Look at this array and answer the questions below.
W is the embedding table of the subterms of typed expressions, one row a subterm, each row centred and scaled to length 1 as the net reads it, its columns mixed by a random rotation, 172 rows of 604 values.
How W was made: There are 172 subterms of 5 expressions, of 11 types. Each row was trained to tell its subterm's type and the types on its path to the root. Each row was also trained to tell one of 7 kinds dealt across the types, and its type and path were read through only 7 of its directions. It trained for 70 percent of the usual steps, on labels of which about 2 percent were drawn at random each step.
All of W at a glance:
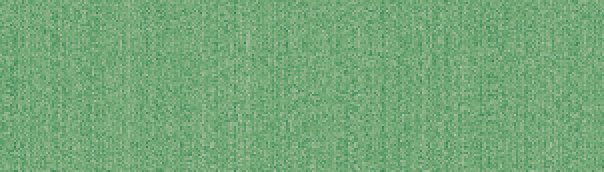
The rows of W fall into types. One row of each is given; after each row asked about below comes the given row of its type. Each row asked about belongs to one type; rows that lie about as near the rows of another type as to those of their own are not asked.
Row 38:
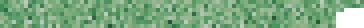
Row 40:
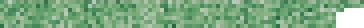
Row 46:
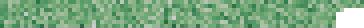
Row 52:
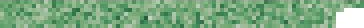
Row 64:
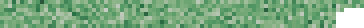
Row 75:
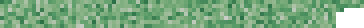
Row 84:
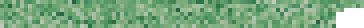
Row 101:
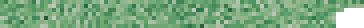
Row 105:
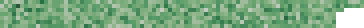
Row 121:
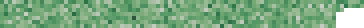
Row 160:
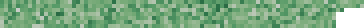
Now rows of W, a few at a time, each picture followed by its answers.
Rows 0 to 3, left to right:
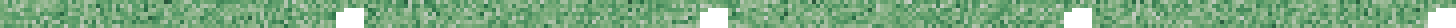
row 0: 75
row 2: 84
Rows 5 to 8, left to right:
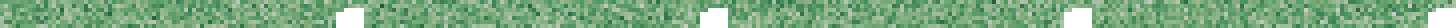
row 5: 101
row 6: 160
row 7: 46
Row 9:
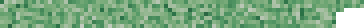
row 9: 160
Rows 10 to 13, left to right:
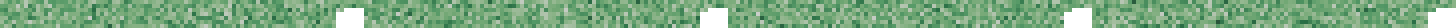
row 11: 121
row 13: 105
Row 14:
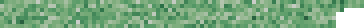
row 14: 101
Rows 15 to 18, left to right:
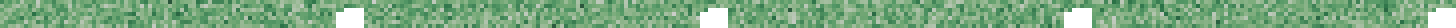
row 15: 75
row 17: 64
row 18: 121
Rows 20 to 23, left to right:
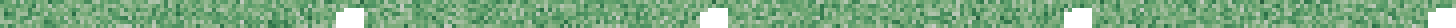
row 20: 52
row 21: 84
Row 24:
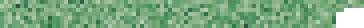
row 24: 105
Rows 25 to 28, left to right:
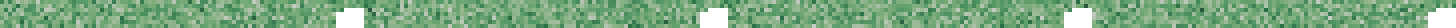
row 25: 101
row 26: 52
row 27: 84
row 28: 101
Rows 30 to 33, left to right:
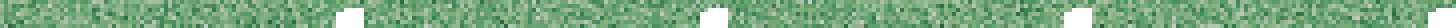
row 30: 38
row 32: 40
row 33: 160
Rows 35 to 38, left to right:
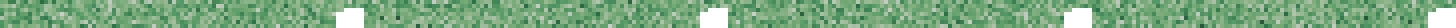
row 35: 64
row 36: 40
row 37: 121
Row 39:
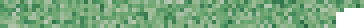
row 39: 121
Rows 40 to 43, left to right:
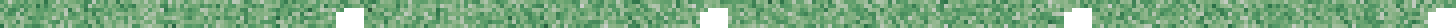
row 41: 52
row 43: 46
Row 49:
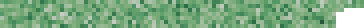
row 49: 64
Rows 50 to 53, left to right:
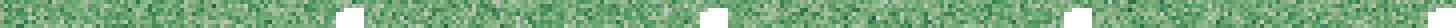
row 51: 46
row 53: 105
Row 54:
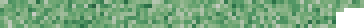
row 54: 121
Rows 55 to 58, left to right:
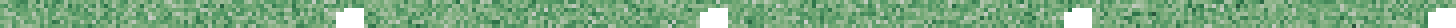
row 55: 121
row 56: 75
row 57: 101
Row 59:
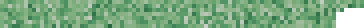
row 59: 38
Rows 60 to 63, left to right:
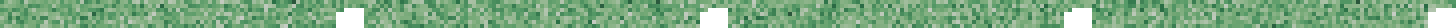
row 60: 40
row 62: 40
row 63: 46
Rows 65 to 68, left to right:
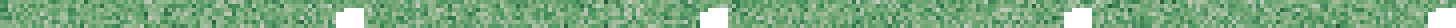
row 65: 46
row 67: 52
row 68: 105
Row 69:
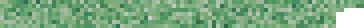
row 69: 121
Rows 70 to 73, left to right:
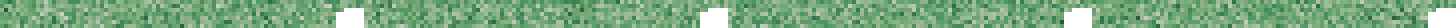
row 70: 52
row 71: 105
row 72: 160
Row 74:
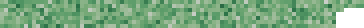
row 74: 160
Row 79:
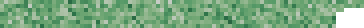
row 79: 121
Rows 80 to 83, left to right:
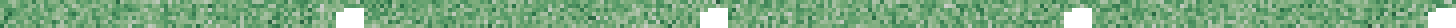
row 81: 121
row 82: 46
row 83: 40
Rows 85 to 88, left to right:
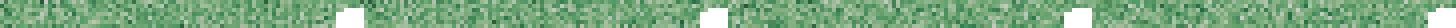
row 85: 52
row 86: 52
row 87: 105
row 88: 64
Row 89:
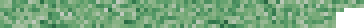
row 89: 105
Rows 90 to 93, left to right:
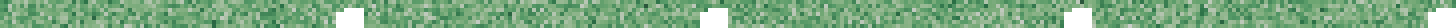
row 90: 46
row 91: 64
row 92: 121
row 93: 105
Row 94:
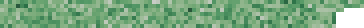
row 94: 160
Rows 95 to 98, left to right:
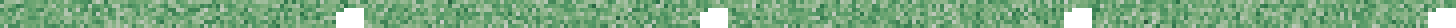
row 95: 101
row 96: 101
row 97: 38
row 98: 46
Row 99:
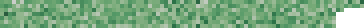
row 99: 84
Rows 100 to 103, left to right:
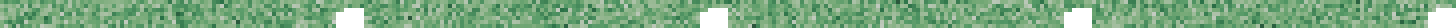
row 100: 38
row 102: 75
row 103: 46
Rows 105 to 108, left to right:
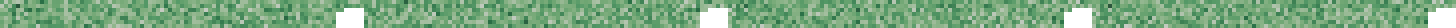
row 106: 64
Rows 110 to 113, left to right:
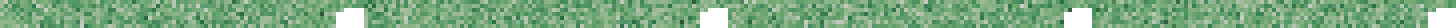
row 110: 105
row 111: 52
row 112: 101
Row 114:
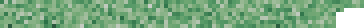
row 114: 75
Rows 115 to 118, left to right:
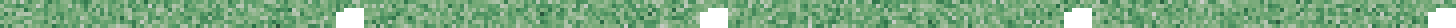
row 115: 75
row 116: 38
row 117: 75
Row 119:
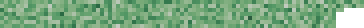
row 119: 75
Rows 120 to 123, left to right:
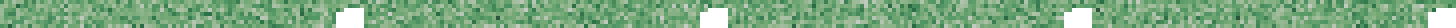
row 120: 160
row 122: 40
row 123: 52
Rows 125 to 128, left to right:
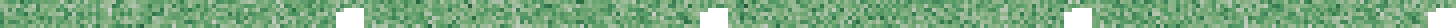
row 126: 121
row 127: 105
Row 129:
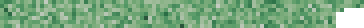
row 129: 52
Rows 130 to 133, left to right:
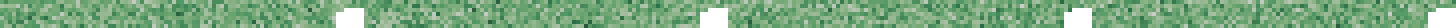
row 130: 38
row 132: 101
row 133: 64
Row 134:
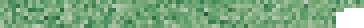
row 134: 105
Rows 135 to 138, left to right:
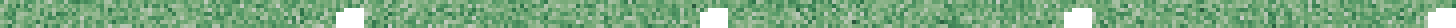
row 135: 160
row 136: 75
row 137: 121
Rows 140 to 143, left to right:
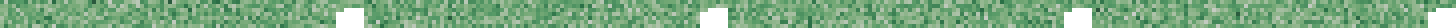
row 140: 160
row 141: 40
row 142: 46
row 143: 64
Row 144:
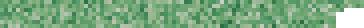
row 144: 121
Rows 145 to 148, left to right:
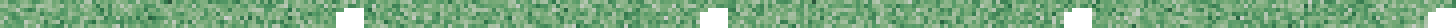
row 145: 75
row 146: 46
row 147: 46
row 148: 52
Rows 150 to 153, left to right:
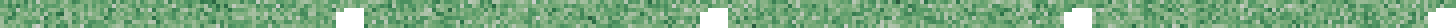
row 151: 121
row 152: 75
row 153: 84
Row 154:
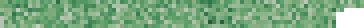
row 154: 105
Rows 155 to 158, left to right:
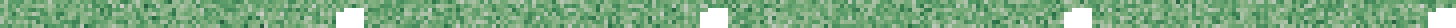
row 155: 160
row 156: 64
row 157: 38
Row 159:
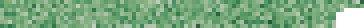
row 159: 52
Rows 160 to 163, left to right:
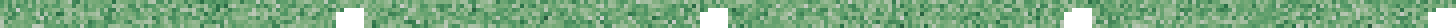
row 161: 75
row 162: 38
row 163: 40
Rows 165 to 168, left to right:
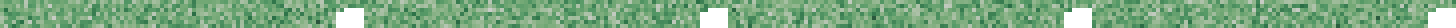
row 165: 38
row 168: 64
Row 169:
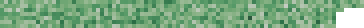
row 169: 75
